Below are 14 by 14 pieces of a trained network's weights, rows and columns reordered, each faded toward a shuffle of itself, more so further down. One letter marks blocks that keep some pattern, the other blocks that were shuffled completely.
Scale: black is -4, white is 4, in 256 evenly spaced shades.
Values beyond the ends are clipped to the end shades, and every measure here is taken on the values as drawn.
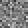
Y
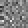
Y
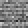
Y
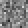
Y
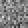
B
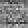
Y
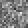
B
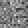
B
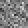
B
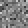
B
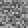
B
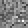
B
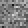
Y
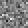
B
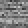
Y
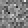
B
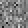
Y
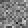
B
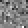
B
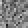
B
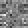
Y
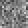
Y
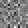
Y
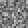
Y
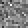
B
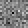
B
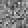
B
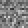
Y
